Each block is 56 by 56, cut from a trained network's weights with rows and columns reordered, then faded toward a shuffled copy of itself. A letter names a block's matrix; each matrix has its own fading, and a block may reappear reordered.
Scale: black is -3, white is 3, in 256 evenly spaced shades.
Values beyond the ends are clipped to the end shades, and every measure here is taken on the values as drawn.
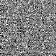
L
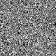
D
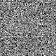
L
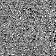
L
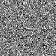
D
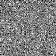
D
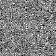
L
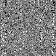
L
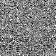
L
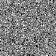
D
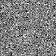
D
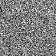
D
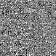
L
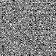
L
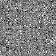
L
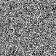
D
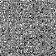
L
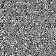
L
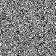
D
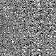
L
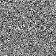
D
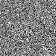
D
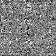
L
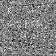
L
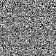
L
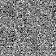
L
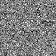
D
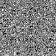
L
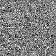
D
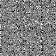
L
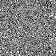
D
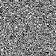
D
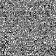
L
